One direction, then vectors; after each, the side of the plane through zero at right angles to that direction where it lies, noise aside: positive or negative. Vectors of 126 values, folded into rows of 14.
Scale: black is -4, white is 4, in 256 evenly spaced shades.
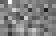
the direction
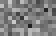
positive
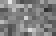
positive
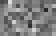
positive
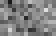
negative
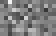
positive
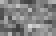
negative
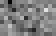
negative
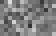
positive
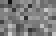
negative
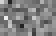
negative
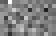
positive
